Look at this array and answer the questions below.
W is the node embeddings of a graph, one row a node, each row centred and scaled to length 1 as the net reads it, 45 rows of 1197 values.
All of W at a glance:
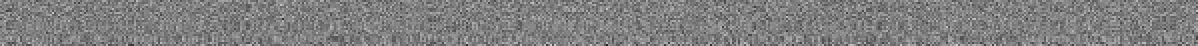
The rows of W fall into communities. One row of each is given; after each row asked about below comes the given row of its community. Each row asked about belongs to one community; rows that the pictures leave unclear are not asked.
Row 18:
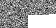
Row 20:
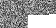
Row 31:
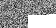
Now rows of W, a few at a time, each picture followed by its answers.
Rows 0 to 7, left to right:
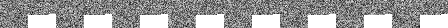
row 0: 18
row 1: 31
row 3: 20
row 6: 20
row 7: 31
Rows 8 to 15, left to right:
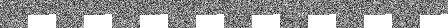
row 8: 20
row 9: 20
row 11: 20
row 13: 31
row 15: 18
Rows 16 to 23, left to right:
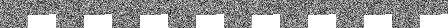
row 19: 18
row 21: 20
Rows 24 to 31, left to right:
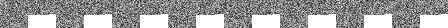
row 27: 31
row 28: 20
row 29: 20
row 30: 18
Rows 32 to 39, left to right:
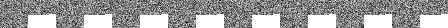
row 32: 31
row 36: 18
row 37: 31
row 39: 18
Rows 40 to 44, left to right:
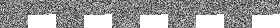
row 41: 18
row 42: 20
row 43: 20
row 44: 18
